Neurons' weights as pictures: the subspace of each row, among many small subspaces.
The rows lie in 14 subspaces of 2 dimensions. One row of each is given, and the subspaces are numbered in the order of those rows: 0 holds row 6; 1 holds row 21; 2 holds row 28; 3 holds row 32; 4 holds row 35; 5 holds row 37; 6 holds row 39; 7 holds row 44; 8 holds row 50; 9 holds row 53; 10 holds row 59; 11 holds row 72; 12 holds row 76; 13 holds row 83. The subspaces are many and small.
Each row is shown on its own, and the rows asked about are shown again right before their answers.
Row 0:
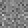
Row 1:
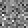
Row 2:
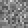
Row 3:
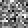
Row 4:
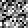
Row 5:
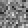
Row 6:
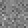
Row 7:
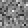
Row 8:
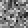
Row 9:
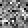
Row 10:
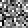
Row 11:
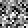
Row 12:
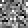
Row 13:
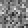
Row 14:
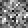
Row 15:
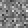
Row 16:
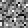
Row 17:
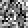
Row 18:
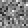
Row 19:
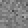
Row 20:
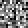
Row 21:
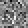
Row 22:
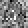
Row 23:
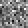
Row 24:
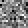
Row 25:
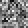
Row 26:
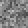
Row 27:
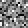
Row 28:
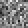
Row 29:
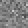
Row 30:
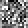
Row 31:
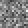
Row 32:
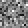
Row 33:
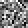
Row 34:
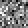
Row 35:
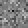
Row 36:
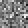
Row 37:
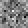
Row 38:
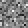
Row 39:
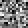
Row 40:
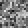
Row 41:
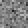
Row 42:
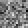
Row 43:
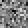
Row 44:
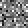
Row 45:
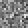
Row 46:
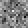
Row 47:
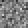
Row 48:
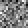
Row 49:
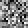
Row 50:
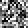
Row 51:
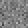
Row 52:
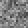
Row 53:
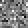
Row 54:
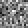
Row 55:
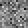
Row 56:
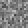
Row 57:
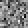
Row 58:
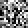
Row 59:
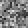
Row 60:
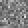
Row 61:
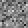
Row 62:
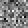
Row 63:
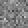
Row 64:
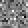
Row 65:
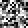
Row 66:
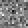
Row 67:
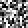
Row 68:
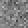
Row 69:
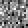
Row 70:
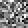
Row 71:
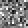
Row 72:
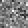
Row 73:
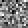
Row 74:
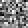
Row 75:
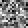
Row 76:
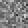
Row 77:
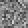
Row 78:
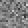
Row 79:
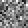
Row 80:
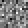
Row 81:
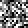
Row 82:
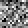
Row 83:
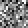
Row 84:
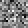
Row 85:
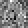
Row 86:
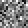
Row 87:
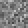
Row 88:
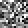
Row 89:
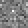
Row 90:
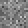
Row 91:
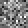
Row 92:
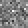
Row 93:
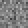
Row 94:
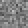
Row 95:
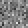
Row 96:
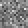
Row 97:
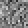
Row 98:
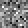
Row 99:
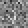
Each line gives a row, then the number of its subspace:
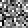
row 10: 7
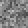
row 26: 10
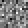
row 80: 1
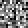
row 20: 1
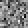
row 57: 9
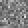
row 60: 9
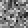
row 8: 10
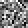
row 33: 1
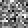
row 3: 2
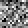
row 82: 13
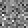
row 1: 0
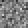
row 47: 1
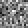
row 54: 2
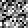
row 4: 13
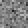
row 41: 11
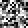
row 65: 8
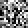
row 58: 4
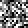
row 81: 7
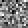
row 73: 6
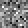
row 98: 10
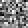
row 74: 6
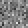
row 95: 0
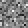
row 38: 3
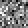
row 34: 3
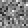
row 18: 3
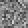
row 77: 1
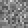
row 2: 2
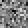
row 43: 11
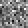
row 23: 4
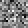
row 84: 2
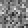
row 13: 0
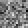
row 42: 7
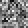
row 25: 8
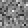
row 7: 3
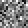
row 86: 13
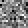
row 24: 9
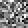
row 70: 12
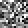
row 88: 12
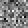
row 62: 4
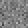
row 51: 0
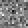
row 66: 8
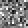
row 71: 8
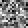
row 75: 8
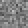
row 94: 6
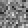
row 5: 7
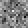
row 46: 5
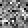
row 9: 4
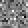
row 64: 9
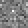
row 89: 9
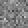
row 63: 4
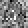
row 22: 6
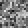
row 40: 10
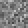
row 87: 12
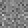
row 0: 0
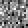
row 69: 0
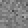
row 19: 12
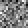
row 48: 13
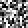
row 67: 11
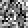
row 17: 6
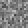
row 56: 11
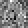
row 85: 6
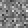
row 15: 7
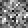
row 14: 5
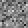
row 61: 13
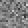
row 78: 12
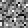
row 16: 3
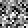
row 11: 0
